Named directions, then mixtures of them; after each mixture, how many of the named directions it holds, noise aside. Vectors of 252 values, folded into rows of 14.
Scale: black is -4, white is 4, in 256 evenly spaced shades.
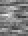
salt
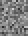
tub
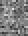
two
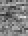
two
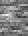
one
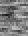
one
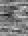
one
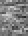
two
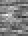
one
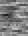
one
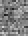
two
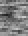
one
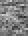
two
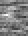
one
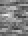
one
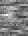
one
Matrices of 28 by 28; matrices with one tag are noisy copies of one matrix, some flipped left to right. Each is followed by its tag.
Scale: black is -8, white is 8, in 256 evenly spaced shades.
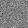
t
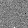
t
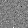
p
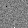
p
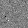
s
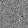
s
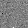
t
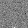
t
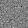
p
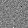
p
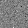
p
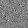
s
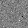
s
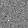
s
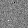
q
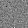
p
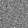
p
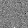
t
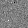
q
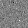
q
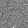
t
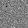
p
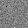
p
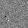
s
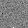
t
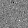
q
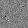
s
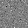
p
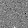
t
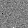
t
